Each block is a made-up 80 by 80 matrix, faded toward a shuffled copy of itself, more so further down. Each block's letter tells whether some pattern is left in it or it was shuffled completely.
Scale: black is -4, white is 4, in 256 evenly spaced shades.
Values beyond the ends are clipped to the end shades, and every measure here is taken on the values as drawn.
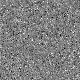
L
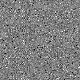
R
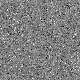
L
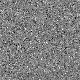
L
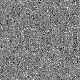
R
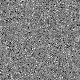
L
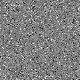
R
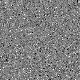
R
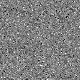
R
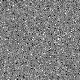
R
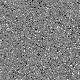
R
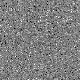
R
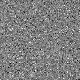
R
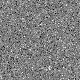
L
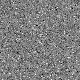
L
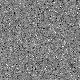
L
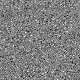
R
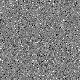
R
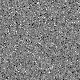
L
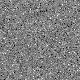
L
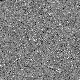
L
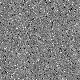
L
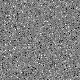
R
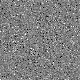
R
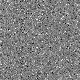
R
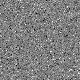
R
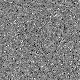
L
